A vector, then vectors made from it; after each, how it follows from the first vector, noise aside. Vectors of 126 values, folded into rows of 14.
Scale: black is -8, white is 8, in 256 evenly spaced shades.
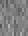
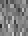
scaled up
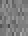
sign-scrambled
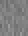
shrunk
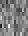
scaled up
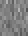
reversed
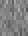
reversed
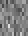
scaled up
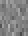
sign-scrambled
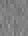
shrunk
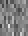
scaled up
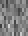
scaled up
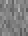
reversed
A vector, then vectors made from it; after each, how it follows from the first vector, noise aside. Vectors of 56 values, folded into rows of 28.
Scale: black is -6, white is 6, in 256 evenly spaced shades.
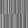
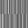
copied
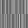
reversed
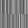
reversed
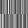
scaled up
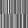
scaled up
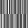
scaled up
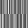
scaled up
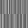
copied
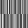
scaled up
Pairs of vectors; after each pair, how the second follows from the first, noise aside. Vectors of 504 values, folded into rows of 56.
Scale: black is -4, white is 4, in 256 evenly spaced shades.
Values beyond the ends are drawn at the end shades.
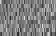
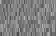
shrunk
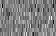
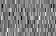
shuffled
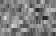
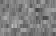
shrunk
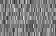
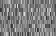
shuffled
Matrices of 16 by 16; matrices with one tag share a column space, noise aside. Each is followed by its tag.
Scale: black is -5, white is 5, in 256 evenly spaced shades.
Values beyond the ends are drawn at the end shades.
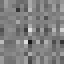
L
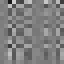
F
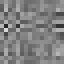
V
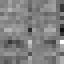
L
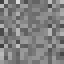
F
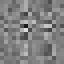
V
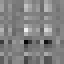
L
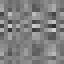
V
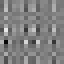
L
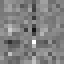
L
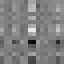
L
